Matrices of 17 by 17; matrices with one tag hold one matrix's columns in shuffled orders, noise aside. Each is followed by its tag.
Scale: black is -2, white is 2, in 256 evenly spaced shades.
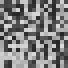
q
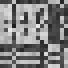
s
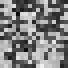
q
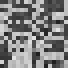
q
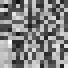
q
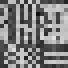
s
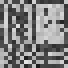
s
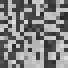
q
